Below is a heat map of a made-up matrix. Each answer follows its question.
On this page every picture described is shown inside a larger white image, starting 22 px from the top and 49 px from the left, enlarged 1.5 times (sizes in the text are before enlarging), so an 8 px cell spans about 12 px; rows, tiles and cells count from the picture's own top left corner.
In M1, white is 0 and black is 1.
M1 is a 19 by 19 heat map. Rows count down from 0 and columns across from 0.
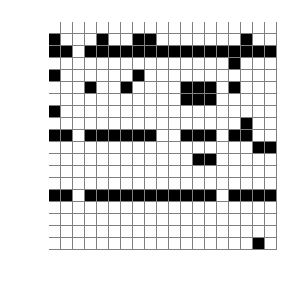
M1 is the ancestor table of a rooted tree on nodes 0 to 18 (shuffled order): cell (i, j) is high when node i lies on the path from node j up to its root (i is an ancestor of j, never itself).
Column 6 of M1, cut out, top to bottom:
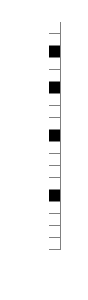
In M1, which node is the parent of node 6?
5
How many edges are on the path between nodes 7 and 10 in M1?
5
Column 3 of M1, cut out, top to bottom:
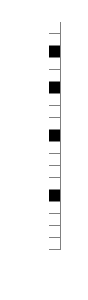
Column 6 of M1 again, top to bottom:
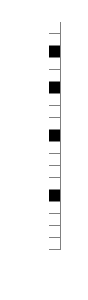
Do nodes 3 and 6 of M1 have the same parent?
yes
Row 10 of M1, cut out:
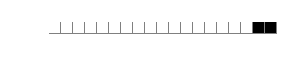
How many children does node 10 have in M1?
1
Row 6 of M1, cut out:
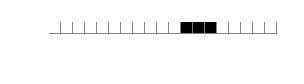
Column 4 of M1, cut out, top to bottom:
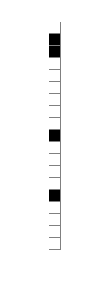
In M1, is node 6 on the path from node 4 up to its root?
no
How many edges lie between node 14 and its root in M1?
1
